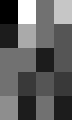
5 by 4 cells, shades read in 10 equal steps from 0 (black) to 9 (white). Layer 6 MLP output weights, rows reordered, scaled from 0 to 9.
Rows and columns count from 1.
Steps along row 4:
down up down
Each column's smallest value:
0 1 1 1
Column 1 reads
0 1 4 4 5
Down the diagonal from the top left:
0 6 1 2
